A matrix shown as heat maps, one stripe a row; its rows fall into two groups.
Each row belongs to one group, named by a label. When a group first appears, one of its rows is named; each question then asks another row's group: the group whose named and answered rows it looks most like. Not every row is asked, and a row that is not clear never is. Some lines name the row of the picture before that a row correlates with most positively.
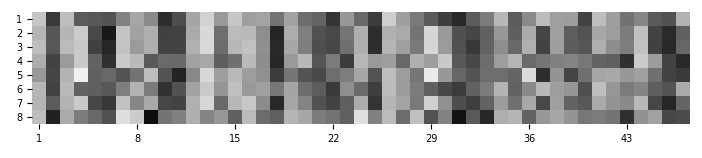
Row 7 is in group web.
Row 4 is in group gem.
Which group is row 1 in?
web
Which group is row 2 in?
web
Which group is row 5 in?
web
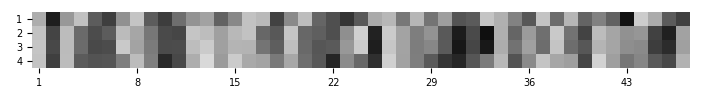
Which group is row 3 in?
web
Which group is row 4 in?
web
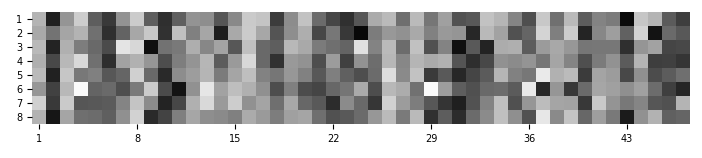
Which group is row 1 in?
gem
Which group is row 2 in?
gem
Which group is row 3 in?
gem
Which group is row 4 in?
gem
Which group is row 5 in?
gem
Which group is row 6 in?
web
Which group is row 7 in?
web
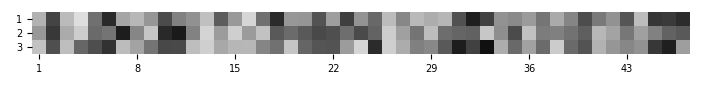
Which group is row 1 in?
gem
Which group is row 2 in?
web
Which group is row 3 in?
web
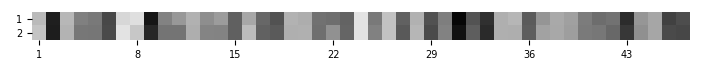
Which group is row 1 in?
gem
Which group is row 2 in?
gem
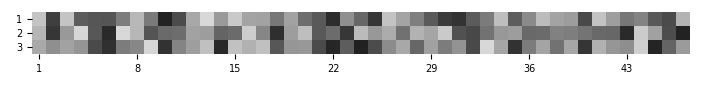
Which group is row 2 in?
gem
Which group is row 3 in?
web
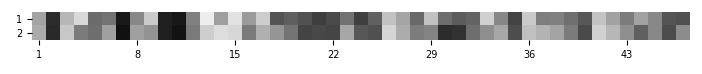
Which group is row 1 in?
web
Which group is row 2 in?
web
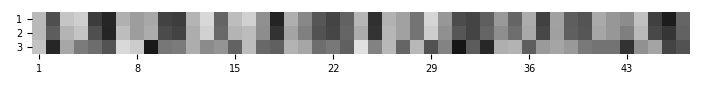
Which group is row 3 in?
gem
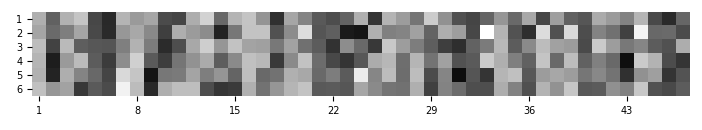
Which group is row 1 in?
web
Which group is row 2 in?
gem
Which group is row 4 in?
gem
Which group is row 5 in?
gem
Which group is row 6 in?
gem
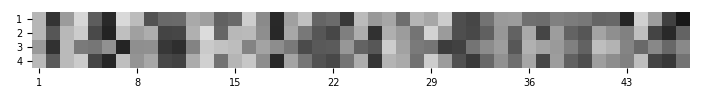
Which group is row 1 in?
gem
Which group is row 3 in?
web
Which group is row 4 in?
web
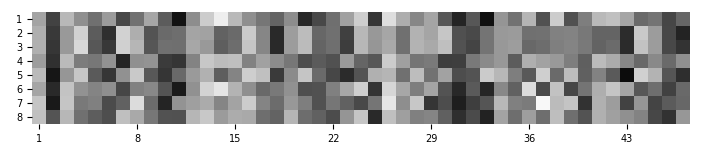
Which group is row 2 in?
gem
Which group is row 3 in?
gem
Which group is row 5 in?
gem
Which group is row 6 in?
web
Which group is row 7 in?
gem
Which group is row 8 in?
web
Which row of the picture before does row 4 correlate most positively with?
3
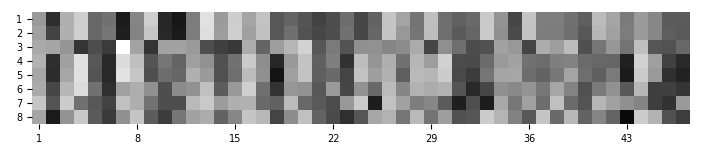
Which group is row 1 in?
web
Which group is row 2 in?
web
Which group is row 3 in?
gem
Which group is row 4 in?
gem
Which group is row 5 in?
gem
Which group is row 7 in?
web
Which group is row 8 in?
gem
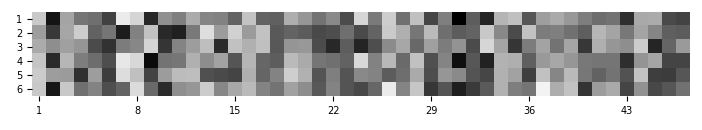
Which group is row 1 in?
gem
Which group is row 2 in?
web
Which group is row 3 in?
web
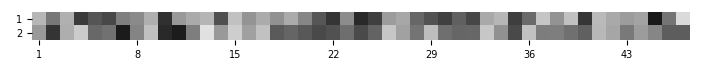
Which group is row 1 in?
web
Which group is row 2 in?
web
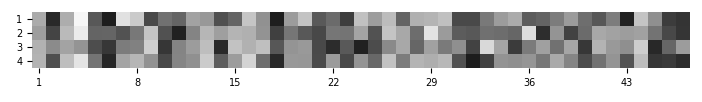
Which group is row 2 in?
web
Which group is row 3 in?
web
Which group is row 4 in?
gem
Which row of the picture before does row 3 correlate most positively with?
1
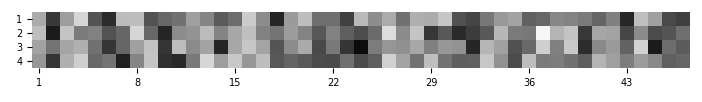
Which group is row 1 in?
gem
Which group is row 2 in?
gem
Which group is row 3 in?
gem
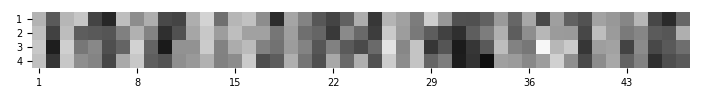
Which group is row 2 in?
web
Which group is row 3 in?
gem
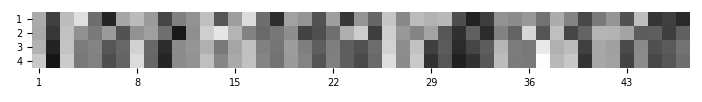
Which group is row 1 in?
gem
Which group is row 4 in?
gem
